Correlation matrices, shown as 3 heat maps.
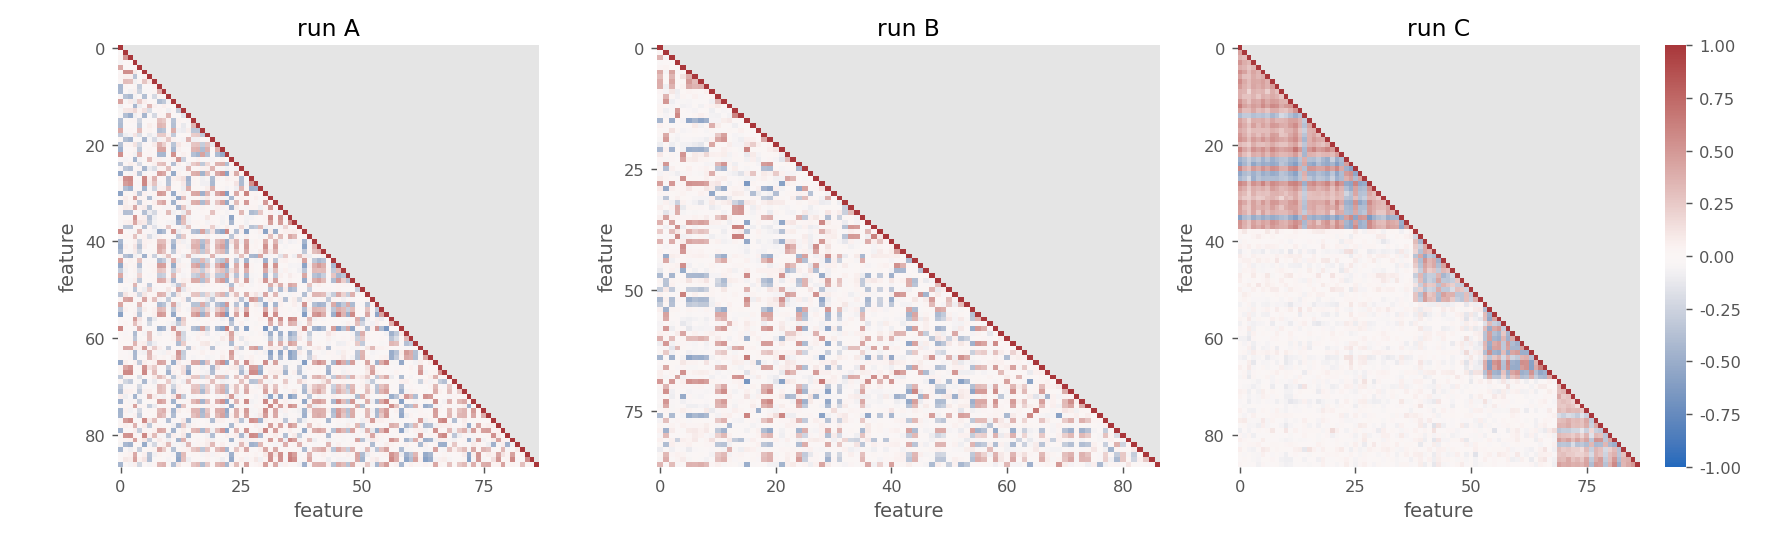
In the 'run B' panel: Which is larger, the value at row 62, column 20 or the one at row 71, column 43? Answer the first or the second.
the first
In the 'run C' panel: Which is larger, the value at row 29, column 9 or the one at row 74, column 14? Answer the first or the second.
the first
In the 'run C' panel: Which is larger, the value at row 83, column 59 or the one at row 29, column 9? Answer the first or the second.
the second
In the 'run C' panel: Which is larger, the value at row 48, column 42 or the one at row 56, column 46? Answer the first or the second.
the second
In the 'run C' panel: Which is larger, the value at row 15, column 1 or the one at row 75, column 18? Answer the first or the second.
the first
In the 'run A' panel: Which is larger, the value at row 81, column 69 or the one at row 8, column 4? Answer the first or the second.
the first
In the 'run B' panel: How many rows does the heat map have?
87
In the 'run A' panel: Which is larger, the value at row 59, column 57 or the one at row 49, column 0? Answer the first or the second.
the second
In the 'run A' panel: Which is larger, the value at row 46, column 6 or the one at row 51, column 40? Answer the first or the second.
the second
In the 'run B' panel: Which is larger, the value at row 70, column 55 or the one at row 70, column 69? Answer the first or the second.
the first
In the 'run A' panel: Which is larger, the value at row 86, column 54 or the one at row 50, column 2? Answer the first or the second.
the first
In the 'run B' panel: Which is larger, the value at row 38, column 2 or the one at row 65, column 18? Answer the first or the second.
the first
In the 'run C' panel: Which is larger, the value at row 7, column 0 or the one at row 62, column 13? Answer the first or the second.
the first
